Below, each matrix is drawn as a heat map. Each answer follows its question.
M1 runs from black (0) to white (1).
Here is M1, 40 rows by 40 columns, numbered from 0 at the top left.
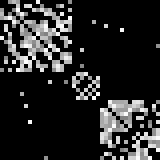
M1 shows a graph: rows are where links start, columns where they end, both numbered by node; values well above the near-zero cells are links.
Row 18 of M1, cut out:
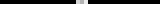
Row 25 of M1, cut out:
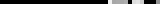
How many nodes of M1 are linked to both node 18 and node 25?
0
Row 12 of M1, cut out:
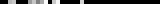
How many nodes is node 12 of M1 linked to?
10
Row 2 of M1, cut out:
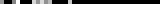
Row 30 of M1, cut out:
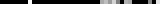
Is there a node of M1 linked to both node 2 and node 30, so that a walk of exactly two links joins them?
no
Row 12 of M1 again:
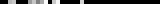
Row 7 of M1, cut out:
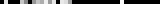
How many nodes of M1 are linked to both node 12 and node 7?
5
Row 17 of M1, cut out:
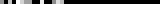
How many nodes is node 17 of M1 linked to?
10
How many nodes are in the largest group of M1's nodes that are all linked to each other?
7
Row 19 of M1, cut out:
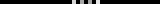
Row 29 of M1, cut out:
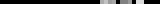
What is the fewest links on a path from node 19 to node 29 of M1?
5
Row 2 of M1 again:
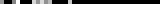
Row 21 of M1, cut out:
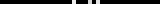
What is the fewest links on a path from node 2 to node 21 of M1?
4
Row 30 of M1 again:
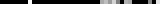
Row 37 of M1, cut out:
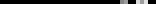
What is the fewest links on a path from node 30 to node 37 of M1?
1
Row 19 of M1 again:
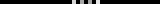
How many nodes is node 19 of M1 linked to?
4
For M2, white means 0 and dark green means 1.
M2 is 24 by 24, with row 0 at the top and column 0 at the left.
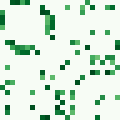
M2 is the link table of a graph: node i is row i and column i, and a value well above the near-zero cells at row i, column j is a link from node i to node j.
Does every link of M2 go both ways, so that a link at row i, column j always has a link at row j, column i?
yes
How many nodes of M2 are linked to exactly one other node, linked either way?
1
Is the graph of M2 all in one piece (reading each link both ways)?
yes
